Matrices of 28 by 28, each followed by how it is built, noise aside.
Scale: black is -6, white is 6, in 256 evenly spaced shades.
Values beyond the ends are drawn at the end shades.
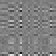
low rank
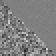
lower triangular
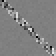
banded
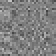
low rank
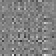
low rank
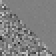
lower triangular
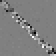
banded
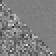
lower triangular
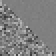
lower triangular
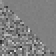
lower triangular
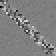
banded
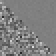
lower triangular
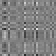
low rank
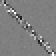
banded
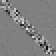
banded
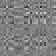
low rank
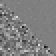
lower triangular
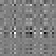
low rank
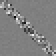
banded
